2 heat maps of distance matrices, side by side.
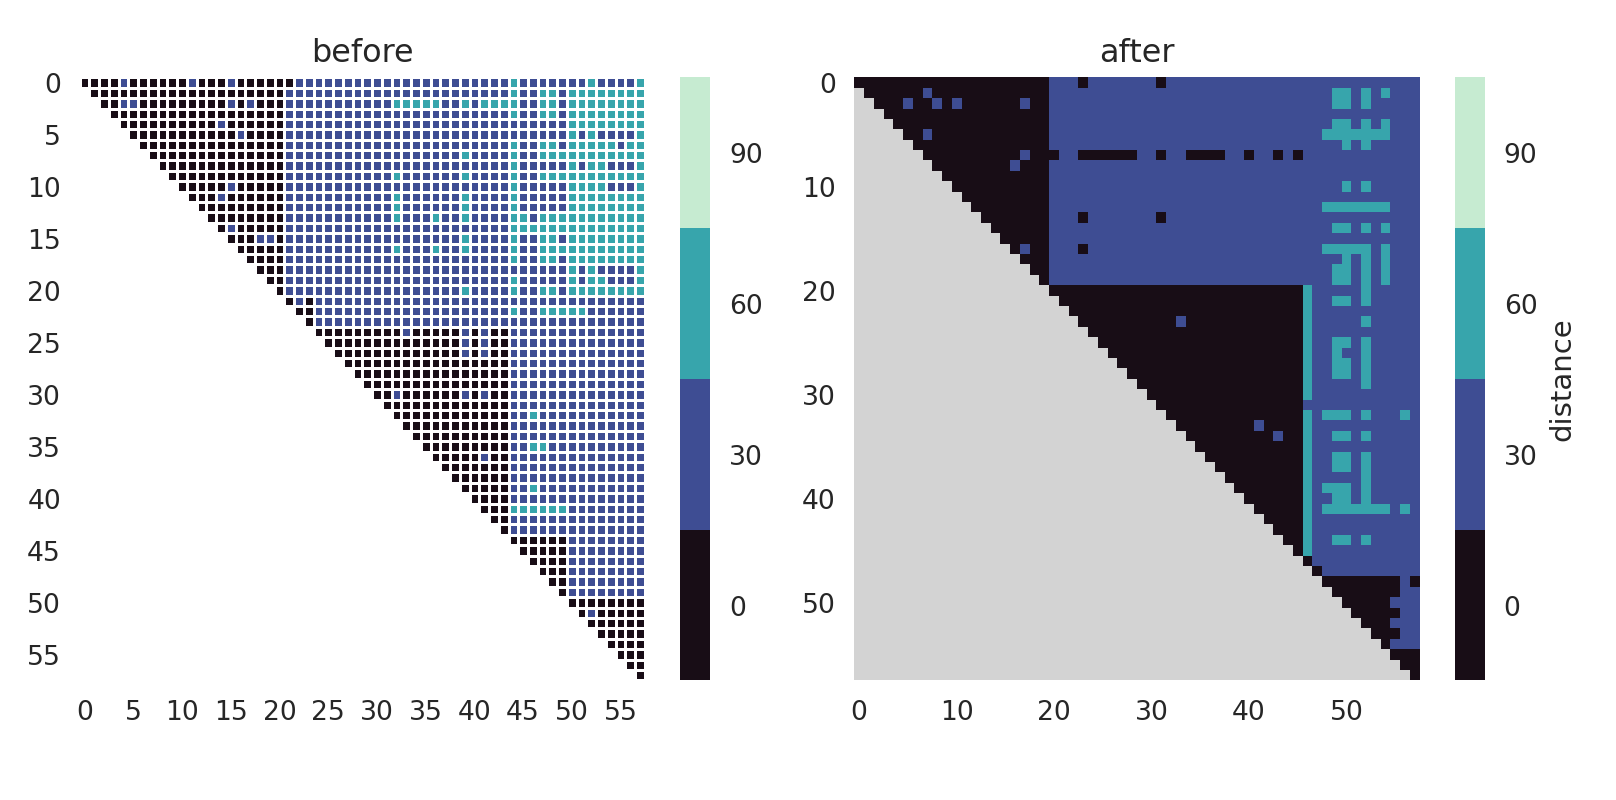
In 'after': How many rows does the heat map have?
58
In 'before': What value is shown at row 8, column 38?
30
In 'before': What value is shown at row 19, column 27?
30
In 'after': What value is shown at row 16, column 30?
30
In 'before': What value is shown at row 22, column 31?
30
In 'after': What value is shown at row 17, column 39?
30
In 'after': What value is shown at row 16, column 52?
60
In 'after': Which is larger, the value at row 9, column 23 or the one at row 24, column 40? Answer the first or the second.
the first
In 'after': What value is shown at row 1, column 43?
30
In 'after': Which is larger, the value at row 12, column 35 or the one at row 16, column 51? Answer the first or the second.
the second
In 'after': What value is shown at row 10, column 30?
30
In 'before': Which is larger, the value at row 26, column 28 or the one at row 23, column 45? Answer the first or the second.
the second
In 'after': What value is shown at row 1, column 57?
30
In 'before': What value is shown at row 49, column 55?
30
